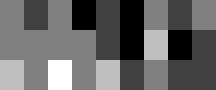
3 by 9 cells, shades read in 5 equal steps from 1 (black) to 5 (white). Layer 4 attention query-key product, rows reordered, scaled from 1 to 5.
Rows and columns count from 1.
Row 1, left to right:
3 2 3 1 2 1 3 2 3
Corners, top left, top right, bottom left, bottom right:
3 3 4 2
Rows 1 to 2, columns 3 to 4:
3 1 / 3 3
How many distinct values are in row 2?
4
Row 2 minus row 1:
0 1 0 2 0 0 1 -1 -1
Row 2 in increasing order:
1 1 2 2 3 3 3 3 4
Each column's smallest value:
3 2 3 1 2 1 3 1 2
